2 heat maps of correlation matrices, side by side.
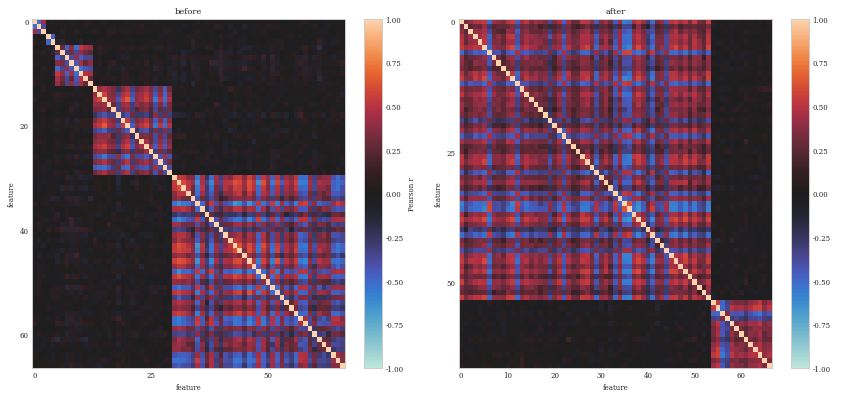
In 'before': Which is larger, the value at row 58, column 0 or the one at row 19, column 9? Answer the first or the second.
the first
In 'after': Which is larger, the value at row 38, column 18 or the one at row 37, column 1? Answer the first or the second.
the first
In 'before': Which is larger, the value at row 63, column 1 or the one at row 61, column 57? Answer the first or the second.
the first
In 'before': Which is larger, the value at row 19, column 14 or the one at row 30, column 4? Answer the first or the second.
the first
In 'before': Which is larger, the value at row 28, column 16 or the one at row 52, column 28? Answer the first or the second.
the second
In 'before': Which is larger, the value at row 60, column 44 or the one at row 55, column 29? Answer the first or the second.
the second
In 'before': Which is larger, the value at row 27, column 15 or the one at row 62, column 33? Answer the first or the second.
the first
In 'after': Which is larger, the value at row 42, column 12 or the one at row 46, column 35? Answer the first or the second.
the first
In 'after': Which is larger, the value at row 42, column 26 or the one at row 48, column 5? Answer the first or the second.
the second
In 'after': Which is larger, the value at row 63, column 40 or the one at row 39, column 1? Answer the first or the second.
the second
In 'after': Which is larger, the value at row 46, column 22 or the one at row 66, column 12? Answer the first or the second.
the second
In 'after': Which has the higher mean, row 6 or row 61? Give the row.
61
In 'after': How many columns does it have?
67
